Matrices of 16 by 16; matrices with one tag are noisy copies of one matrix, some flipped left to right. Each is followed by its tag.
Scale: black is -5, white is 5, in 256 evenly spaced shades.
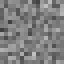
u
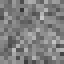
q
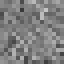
q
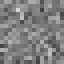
q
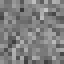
q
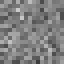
q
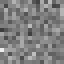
u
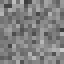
u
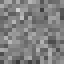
q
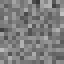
u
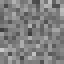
u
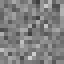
u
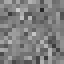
q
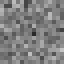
u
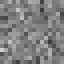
q
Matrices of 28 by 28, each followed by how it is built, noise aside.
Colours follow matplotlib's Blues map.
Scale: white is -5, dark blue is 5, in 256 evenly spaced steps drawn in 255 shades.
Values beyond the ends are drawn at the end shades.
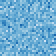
noise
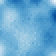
smooth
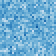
noise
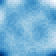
smooth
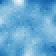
smooth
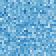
noise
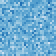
noise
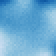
smooth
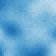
smooth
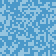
noise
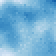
smooth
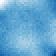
smooth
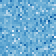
noise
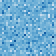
noise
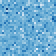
noise
